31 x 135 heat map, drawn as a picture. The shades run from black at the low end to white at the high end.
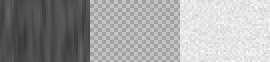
It is made of 1 by 3 panels. Panel 1,1: low, streaked downward, faint in contrast. Panel 1,2: high, checkered. Panel 1,3: very high, fine-grained, faint in contrast.
